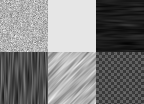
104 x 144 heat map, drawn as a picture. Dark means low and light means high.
The table splits into 2 rows of 3 panels. Panel 1,1: high, fine-grained. Panel 1,2: very high, flat. Panel 1,3: very low, streaked across, faint in contrast. Panel 2,1: low, streaked downward. Panel 2,2: high, slanting up to the right. Panel 2,3: low, checkered.
